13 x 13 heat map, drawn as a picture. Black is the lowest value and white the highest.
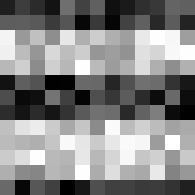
On average the colour sits 50% of the way up the scale. Horizontal stripes repeat 2 times down the table. The values spread evenly over their range.
